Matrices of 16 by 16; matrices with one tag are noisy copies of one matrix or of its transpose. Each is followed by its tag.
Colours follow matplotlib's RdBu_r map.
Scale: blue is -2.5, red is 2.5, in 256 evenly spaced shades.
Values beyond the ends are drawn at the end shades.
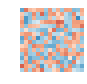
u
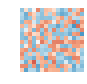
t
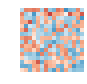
u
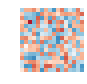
u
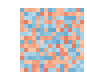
u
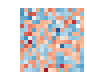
t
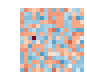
u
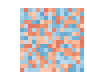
t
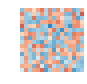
u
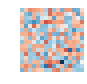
u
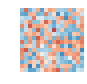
t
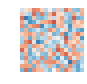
u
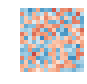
t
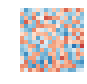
t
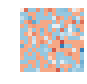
t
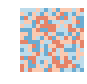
t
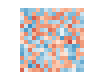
t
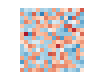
t
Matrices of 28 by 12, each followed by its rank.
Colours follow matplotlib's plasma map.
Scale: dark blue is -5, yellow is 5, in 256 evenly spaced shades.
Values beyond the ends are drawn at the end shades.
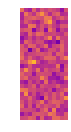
full rank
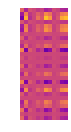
one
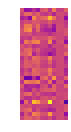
two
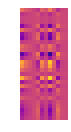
one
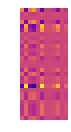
one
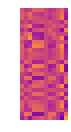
two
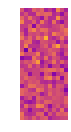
full rank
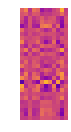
two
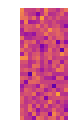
full rank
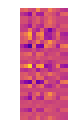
two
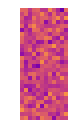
full rank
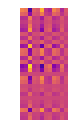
one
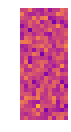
full rank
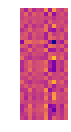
two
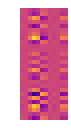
one
